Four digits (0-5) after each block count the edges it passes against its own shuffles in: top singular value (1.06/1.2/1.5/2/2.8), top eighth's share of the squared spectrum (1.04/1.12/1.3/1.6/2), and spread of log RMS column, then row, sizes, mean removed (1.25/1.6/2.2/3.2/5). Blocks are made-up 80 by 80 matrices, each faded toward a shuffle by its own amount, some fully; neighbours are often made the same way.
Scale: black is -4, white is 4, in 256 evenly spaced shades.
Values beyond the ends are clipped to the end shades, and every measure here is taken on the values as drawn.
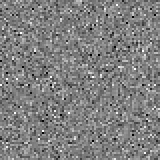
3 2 0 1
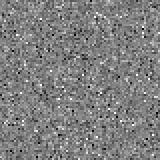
1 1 0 0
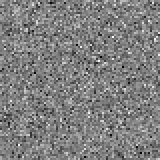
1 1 0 0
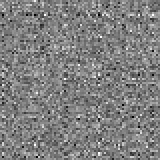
4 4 3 2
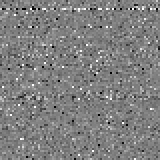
3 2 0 2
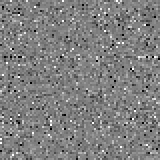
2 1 1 1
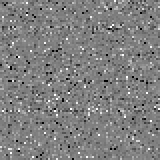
1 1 0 1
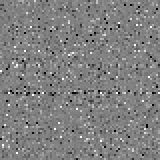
3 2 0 1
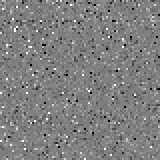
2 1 0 0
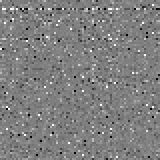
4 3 0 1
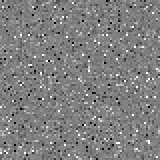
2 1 0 0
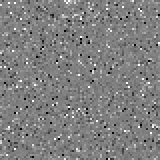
0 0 0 0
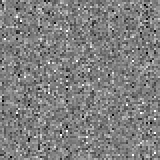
1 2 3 0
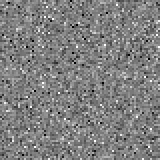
0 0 0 0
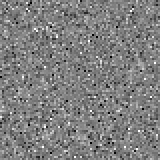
2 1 0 0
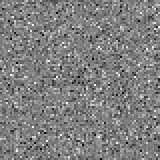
3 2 0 0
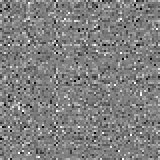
4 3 2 2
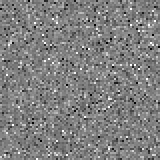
2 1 0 0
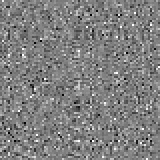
4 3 2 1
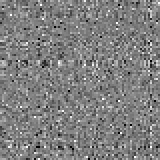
4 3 2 2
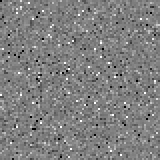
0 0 0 0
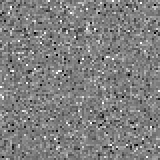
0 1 0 1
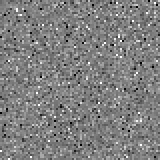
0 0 0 0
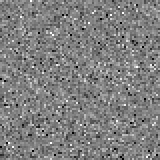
0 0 0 1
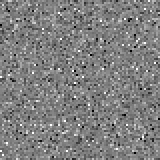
0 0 0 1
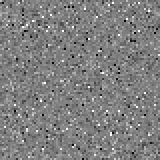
0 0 0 0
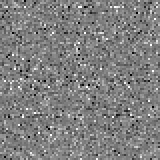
1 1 0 2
